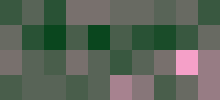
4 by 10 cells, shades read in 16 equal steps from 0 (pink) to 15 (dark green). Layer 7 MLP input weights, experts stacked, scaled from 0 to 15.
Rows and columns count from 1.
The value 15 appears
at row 2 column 3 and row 2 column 5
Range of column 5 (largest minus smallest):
7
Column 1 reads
12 9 8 11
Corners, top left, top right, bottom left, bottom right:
12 12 11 6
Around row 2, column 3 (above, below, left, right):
13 11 13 11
